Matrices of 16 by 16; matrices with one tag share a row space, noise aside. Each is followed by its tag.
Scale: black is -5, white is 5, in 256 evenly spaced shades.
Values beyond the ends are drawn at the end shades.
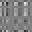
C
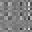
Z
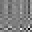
Z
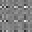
C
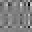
Z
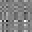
C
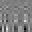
C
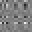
C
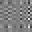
Z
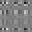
C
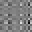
Z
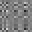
C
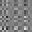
C
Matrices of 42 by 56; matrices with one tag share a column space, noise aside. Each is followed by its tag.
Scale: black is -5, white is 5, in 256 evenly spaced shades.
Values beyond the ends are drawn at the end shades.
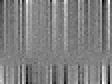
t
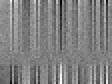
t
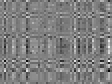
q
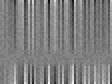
t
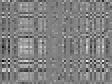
q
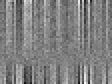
t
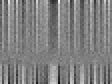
t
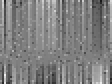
t
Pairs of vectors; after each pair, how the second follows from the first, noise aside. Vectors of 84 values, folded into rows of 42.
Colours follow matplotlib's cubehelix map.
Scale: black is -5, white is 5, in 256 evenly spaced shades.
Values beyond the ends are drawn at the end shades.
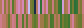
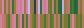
copied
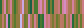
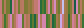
reversed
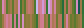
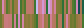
copied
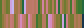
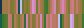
reversed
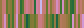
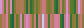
reversed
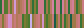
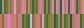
copied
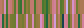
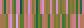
reversed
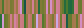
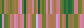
copied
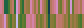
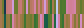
wrapped around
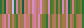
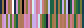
scaled up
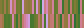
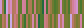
wrapped around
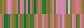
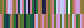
scaled up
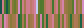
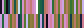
scaled up
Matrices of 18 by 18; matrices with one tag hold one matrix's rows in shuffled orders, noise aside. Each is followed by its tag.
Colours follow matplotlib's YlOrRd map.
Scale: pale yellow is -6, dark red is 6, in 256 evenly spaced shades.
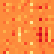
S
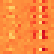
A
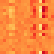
A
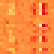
A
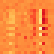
A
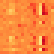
A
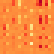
S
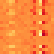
A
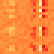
A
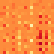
S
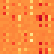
S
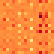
S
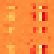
A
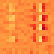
A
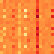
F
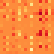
S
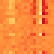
A
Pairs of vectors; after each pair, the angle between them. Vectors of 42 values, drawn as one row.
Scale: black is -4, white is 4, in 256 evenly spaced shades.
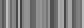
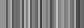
orthogonal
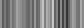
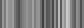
nearly opposite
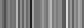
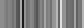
orthogonal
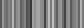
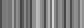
nearly parallel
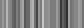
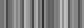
nearly opposite
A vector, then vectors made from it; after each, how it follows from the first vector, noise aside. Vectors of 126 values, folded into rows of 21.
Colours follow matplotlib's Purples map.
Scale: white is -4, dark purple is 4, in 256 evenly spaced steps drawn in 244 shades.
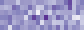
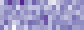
wrapped around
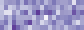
reversed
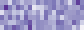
wrapped around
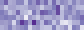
wrapped around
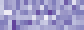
reversed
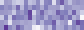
wrapped around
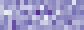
reversed
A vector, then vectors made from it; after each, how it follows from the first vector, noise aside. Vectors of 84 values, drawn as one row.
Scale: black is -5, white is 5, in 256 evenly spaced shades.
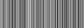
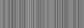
shrunk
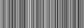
copied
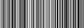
scaled up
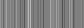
partly zeroed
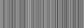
shrunk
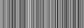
copied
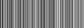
wrapped around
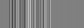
partly zeroed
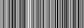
scaled up
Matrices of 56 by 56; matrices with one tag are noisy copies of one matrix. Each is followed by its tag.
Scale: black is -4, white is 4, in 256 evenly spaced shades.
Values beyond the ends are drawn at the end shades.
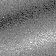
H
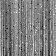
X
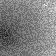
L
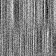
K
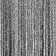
X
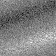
H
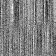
K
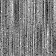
K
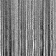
X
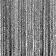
X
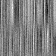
K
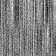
K
